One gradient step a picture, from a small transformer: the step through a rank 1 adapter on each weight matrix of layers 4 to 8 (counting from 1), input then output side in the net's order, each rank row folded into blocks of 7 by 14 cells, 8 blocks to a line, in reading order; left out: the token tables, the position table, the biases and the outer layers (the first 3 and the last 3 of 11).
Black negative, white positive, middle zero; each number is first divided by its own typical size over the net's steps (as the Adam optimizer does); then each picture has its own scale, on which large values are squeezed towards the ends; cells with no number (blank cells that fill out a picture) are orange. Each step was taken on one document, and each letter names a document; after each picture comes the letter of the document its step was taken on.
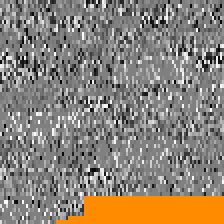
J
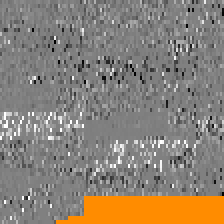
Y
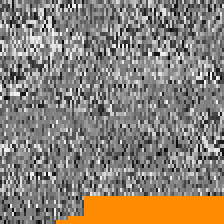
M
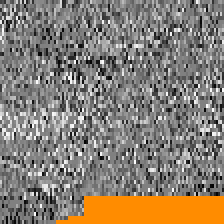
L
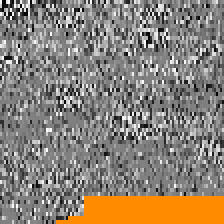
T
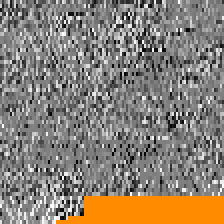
T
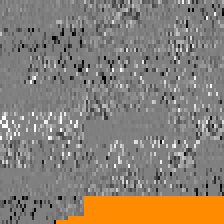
Y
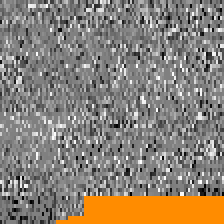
J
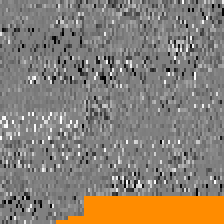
Y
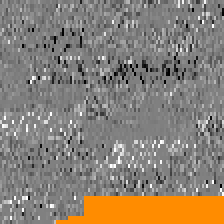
Y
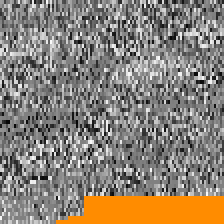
M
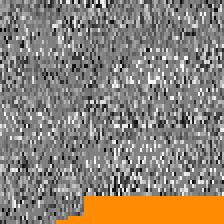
J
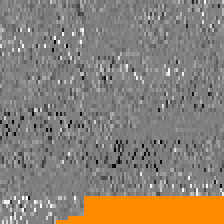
Y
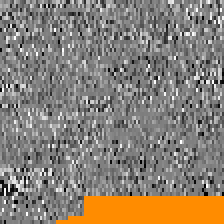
J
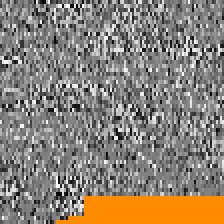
T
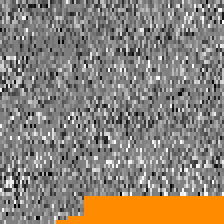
J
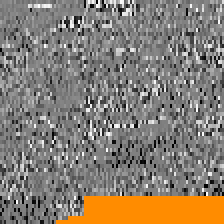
J
